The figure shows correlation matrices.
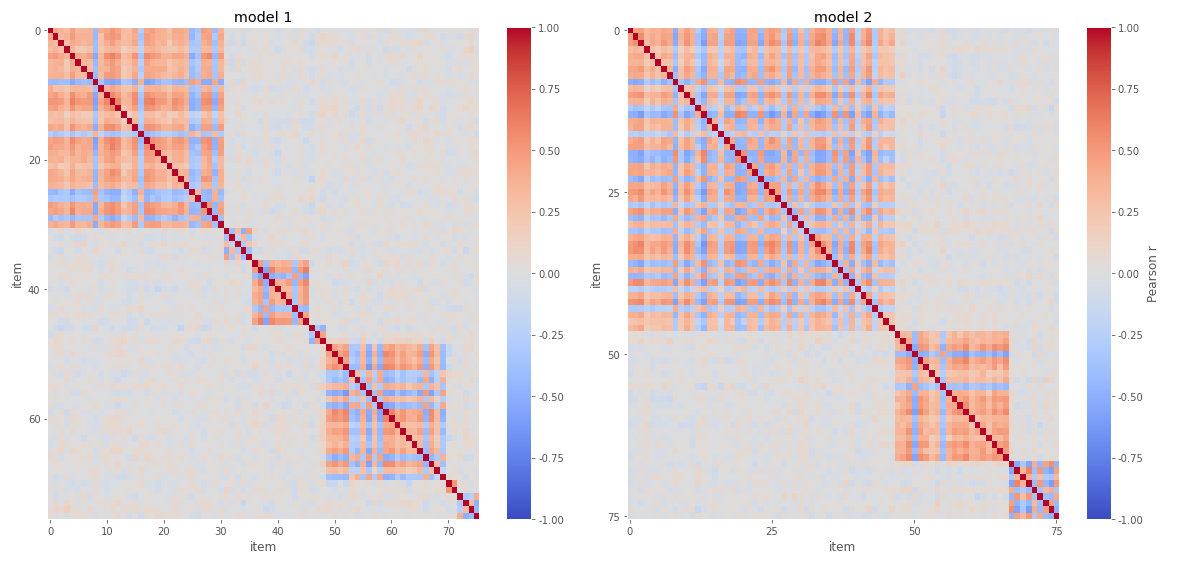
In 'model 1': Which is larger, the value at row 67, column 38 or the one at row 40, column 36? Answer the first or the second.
the second
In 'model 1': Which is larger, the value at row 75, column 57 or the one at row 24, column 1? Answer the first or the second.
the second
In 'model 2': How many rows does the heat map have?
76
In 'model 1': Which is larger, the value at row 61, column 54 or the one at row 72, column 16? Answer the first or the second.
the second
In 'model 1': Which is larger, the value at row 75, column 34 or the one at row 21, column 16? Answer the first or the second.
the first
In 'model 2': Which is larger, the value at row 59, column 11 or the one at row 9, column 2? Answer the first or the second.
the second
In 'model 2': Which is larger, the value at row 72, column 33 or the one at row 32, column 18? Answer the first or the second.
the second
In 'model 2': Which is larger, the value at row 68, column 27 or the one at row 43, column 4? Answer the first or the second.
the first
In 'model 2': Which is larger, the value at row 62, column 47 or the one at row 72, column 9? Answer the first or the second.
the first
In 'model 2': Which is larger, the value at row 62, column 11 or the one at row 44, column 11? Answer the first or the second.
the second
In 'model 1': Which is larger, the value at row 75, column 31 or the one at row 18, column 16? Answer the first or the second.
the first
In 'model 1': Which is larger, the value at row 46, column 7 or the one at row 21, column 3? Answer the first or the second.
the second
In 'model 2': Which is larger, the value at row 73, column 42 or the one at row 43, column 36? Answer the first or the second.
the second
